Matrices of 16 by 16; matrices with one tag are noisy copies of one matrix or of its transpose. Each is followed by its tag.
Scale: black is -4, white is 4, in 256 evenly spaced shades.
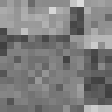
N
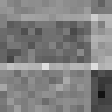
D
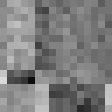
N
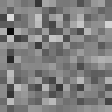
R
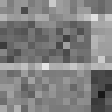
D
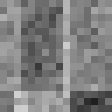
D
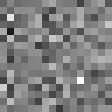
R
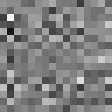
R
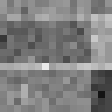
D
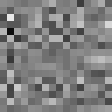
R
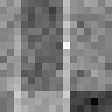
D
